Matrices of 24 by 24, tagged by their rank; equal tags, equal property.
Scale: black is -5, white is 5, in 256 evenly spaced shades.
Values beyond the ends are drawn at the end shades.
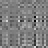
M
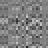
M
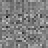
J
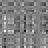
M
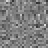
J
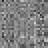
J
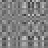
M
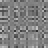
M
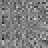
J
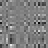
M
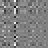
M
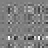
M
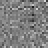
J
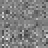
J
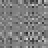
M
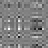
M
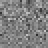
J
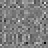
J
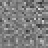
J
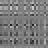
M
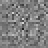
J
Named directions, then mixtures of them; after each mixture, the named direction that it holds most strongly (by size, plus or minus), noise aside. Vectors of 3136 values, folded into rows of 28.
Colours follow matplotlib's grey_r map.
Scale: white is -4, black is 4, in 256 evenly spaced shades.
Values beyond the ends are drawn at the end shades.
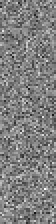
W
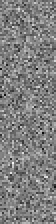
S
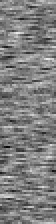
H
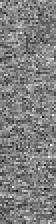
W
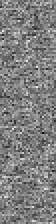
W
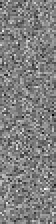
W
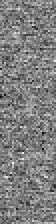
S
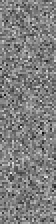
S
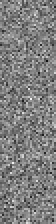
W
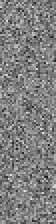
S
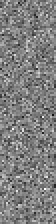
W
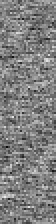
H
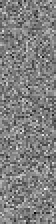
W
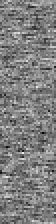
H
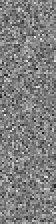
S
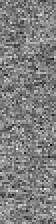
S
